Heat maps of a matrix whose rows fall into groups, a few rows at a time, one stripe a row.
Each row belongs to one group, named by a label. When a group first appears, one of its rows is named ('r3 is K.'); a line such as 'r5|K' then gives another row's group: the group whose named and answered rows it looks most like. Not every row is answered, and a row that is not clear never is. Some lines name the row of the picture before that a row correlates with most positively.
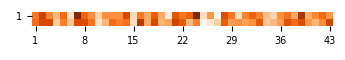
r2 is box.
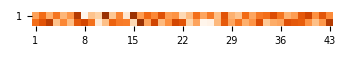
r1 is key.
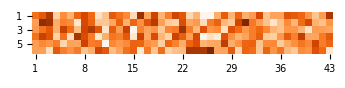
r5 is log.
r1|box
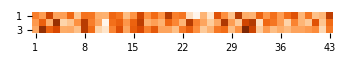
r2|log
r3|log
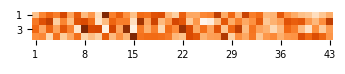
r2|box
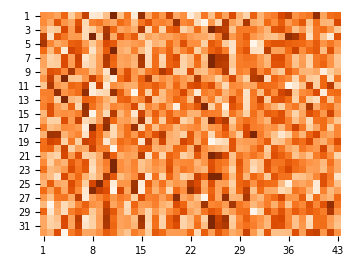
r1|key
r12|key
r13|log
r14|box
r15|key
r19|box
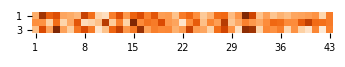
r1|log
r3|log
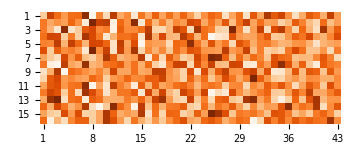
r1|key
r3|log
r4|box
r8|log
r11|key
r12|box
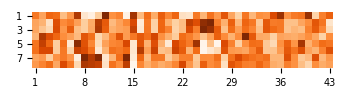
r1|key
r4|log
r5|box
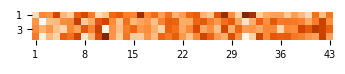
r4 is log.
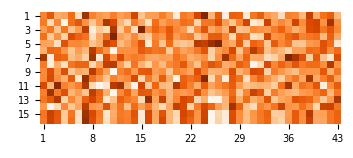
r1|box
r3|key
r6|log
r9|log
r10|box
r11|key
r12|log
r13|box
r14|log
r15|box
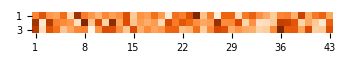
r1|box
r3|key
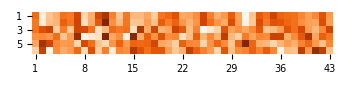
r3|box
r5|log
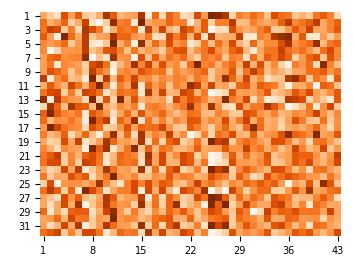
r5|key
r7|key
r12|box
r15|log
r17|log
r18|key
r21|box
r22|box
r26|box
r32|box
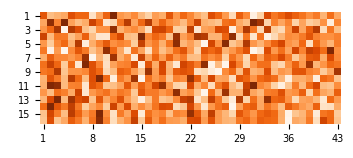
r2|log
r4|key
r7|key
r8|box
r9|box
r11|log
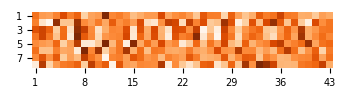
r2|log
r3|box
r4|box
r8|key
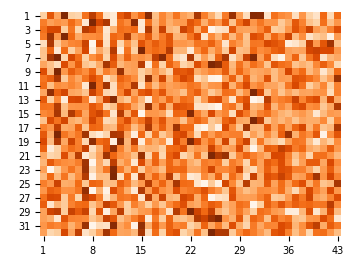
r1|log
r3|box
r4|log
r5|key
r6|key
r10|box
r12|log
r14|box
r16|log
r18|key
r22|key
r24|key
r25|box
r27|box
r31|key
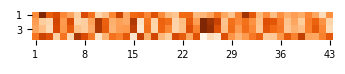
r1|log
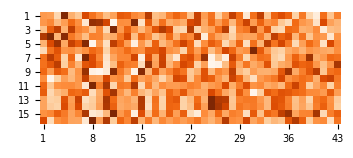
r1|log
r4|log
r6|log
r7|box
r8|box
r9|key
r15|key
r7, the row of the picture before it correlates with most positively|4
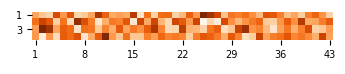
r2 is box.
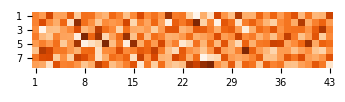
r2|box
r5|key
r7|box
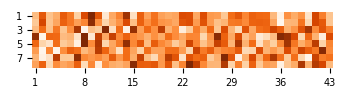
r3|key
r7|log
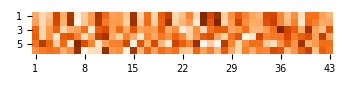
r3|key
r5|box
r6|key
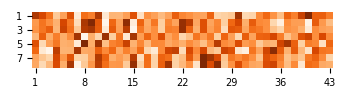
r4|key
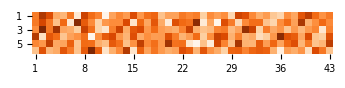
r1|log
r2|box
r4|key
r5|box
